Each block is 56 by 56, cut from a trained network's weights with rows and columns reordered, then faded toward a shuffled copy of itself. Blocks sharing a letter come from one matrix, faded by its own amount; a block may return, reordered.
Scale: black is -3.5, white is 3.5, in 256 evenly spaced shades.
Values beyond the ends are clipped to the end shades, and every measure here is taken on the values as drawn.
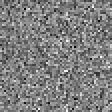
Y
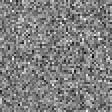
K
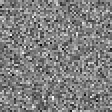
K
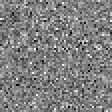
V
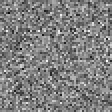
K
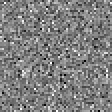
V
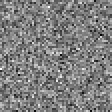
Y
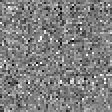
V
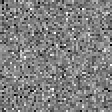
V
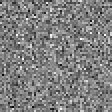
Y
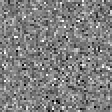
V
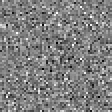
V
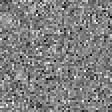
V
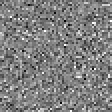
V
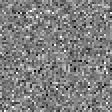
V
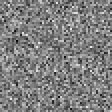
K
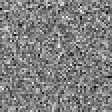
Y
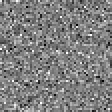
V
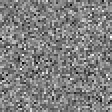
Y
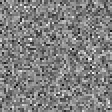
K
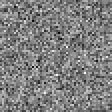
K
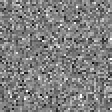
V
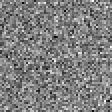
K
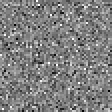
V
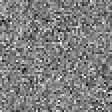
Y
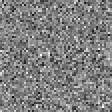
Y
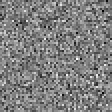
Y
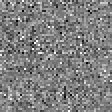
V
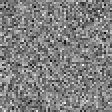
Y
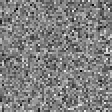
Y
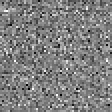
V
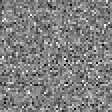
V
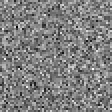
K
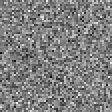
K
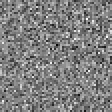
K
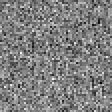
Y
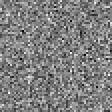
Y
